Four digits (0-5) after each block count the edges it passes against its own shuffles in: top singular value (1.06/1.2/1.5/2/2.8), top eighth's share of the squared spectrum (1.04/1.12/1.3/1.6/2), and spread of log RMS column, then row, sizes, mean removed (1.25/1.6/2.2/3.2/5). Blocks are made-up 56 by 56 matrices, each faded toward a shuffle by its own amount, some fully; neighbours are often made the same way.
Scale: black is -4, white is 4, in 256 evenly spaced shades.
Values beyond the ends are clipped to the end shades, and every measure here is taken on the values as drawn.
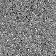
0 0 0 0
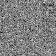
2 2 0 0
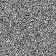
0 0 0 0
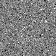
0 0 0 0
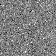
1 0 0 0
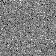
0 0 0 0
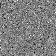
0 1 0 0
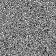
0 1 0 0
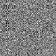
4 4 2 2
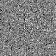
3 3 1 1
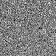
2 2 0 0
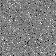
2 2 0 0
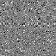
4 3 1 2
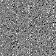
1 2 2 0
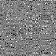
4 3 1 1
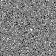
1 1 0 0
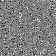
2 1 0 0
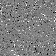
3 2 0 1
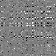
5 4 2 3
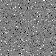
2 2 0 0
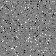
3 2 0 0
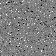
1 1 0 0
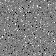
1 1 0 0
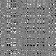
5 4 3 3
